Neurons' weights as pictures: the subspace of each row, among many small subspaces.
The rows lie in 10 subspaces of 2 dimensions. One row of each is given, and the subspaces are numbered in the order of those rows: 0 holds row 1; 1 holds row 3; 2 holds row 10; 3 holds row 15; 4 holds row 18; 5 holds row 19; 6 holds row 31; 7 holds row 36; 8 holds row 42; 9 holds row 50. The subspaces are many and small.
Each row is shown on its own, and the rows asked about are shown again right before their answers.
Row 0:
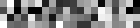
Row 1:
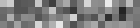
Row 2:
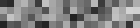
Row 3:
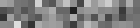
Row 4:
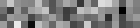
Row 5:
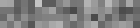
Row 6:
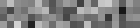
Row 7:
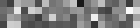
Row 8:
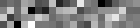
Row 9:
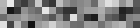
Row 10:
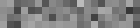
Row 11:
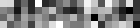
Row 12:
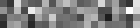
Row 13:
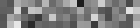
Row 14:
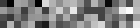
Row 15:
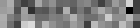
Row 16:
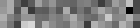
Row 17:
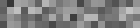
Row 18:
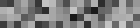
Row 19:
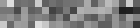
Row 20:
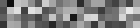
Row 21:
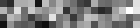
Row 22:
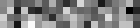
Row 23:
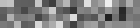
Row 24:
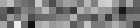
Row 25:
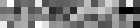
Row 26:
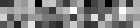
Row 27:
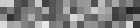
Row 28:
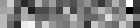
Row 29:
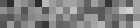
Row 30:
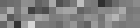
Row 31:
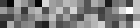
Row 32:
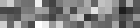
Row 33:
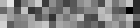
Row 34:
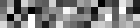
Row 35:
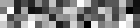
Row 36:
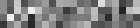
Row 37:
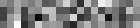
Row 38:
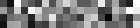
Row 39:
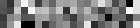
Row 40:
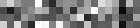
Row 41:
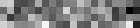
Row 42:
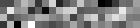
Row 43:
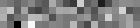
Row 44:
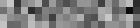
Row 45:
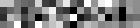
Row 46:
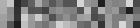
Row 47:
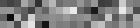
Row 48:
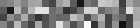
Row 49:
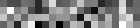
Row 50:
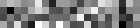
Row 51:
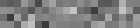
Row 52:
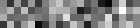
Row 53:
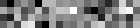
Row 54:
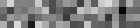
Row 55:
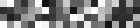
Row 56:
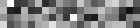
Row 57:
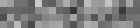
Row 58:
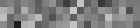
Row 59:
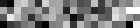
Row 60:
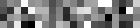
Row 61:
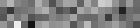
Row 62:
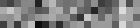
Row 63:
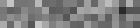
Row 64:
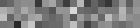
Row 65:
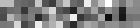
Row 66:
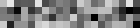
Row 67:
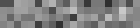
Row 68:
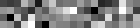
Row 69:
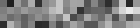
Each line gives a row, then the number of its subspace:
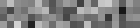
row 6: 5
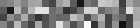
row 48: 4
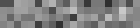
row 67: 0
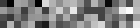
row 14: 6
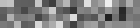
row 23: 0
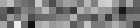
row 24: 2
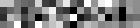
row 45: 0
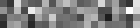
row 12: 6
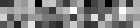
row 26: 1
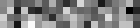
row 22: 5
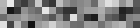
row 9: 8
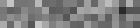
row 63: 5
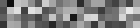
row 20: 8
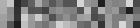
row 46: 0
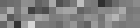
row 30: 8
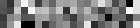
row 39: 3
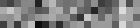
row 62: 9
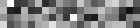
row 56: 8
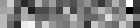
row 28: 3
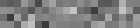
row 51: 7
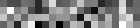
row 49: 9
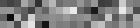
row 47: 7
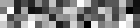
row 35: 9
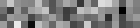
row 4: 5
